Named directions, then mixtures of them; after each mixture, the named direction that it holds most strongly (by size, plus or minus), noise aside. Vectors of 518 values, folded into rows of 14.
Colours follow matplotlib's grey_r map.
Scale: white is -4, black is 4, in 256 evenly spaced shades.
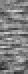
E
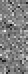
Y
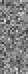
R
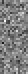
R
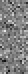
Y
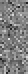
Y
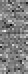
Y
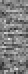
E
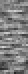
E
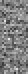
R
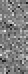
Y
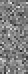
Y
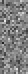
R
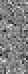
Y
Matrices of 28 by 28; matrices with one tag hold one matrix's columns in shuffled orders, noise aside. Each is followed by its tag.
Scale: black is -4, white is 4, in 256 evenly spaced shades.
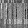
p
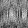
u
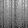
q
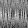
u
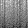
q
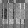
p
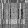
p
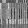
p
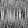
u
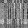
p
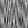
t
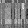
p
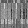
p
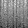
q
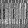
p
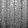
q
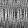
u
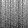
q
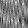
t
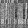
p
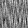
t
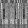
p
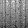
q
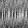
u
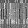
p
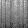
q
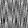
t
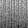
q
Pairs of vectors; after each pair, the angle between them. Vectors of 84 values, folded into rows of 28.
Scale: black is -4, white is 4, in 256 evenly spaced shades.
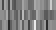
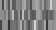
nearly parallel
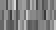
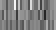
partly aligned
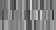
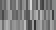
nearly parallel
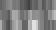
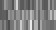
partly aligned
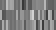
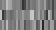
nearly parallel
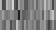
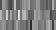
partly opposed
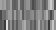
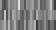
orthogonal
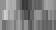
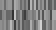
orthogonal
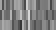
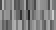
nearly opposite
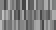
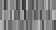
nearly parallel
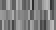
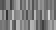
partly aligned
